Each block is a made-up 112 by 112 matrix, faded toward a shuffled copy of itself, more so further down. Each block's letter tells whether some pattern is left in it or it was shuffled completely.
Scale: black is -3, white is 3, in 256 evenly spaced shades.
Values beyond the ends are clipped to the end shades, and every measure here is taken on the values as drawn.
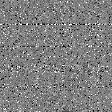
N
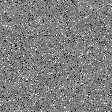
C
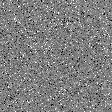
C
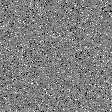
C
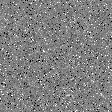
C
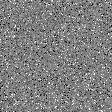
C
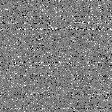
N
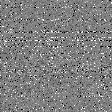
N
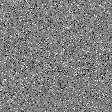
C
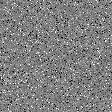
C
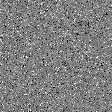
C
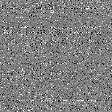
N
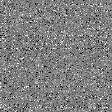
N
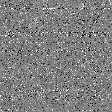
N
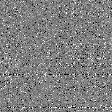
N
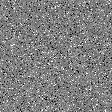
C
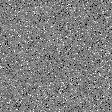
C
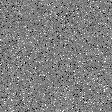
C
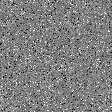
C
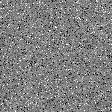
C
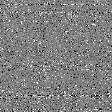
N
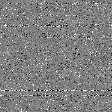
N
